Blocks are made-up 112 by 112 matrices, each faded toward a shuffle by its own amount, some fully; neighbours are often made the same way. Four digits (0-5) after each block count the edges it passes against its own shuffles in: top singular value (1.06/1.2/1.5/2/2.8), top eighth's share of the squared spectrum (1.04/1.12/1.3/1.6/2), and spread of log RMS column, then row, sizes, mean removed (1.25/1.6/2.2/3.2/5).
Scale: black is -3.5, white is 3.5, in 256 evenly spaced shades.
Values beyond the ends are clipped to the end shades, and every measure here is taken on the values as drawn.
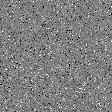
1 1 0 0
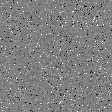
2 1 0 0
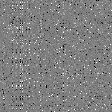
4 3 2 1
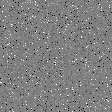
0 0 0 0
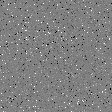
0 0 0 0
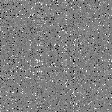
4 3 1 1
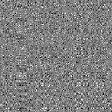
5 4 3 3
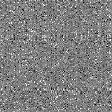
4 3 2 1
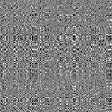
5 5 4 4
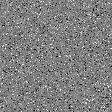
2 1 0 0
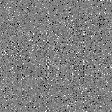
4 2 1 1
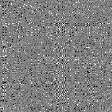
5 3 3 2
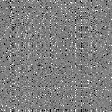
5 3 2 2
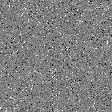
3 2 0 0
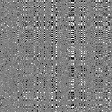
5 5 4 3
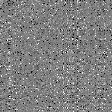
4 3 2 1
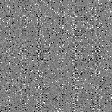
4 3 2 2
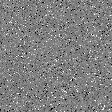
2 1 0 0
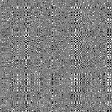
5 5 4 3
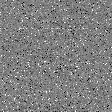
2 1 0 0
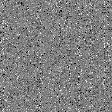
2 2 2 0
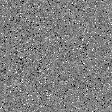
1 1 2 0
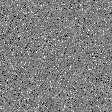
0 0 0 0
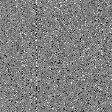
2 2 2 0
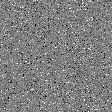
0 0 0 0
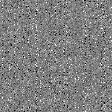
1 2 3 0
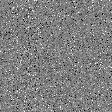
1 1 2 0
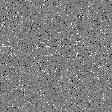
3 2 0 1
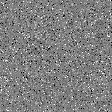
3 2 1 0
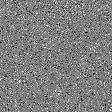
0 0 0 0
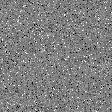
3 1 0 0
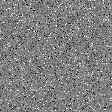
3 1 0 0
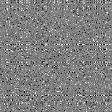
5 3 2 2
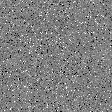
2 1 0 0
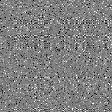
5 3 2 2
